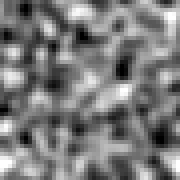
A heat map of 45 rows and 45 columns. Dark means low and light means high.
Lone odd cells: none. Average level on the scale: 50%. Histogram: bell-shaped. Mirror symmetry: none. Slope: none. Grain: blotchy.
